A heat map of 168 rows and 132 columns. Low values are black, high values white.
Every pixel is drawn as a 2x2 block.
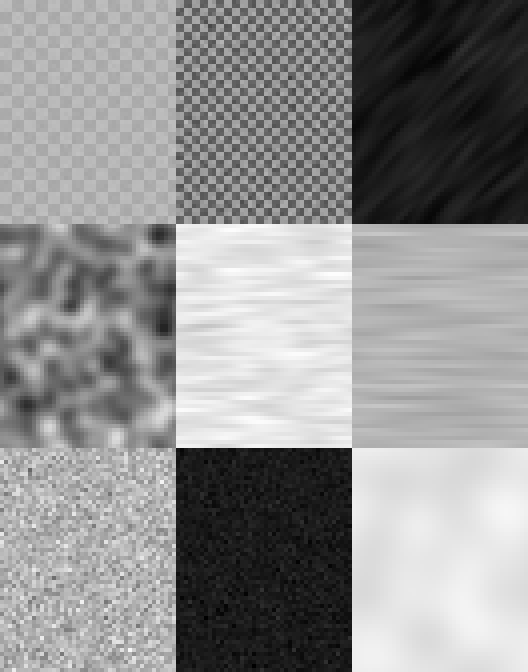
It is made of 3 by 3 panels. Panel 1,1: high, checkered, faint in contrast. Panel 1,2: middling, checkered, strong in contrast. Panel 1,3: very low, slanting up to the right, faint in contrast. Panel 2,1: middling, blotchy, strong in contrast. Panel 2,2: very high, streaked across, faint in contrast. Panel 2,3: high, streaked across, faint in contrast. Panel 3,1: high, fine-grained. Panel 3,2: very low, fine-grained, faint in contrast. Panel 3,3: very high, smooth, faint in contrast.
